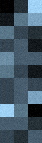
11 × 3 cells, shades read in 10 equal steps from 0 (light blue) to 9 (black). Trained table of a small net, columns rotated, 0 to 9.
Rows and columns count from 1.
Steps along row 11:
up down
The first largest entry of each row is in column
1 1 3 3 2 3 1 1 3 3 2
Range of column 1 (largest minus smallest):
9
